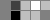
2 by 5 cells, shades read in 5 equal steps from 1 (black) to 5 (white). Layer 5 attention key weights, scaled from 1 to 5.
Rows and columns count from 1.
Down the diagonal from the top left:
3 1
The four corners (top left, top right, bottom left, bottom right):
3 4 3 3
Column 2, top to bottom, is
2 1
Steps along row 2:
down up same down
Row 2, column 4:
4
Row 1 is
3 2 4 5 4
